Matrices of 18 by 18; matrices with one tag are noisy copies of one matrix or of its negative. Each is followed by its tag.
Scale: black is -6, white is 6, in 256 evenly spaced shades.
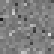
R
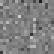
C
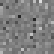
C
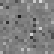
C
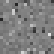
R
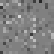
C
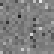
C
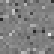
R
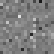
C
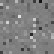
C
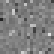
R
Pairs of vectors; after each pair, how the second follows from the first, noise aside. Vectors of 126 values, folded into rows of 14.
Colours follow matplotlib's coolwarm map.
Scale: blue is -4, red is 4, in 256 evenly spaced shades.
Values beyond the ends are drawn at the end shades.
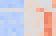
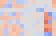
sign-scrambled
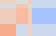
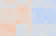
shrunk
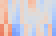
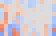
sign-scrambled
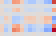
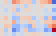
sign-scrambled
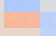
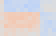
shrunk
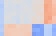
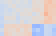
shrunk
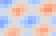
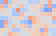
sign-scrambled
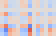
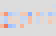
partly zeroed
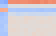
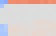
partly zeroed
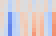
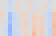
shrunk
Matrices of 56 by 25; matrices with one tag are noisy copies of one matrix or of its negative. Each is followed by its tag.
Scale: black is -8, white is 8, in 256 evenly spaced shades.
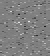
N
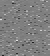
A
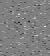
N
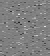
N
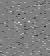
N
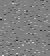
A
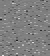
A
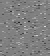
N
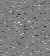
N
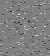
N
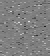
N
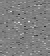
N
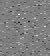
N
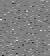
A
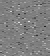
N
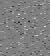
N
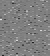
A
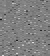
A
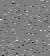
A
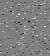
N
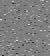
A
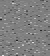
A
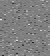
A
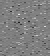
N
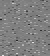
A
